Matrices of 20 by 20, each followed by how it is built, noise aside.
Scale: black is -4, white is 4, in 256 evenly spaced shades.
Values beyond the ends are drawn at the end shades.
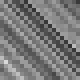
Toeplitz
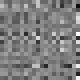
low rank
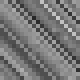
Toeplitz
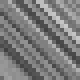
Toeplitz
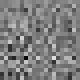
low rank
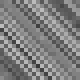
Toeplitz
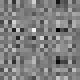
low rank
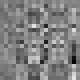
low rank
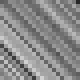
Toeplitz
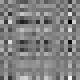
low rank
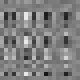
low rank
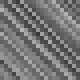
Toeplitz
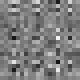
low rank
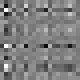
low rank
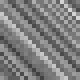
Toeplitz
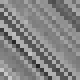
Toeplitz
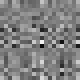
low rank
